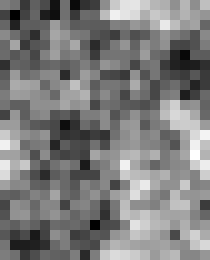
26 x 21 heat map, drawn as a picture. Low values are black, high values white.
Odd rows or columns: none. Mirror symmetry: none. Histogram: bell-shaped. Grain: blotchy.
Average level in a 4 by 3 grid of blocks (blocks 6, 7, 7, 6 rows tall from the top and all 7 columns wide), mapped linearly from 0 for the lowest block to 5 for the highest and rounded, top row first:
0 2 3 | 2 2 1 | 2 2 5 | 0 2 5
